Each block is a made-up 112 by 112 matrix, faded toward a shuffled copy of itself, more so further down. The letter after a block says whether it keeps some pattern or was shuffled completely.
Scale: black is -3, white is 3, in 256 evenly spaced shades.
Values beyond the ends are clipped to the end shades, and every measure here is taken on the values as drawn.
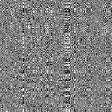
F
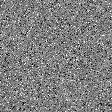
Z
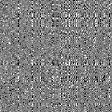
F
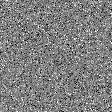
Z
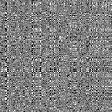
F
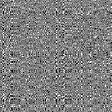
F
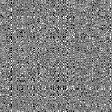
F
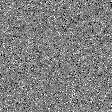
Z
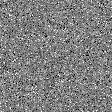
Z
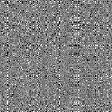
F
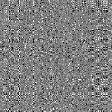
F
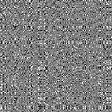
F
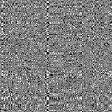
F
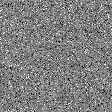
Z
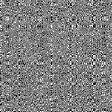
F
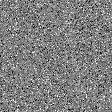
Z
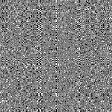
F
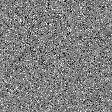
Z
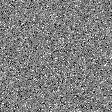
Z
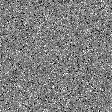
Z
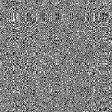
F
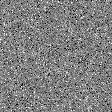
Z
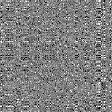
F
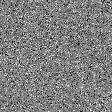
Z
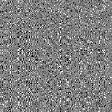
F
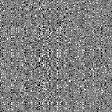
F
